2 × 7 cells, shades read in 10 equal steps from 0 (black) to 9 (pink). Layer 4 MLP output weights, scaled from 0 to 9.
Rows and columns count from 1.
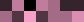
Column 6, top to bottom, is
2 6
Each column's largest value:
6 7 9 7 6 6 8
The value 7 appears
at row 1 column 2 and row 1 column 4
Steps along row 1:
up down up down down same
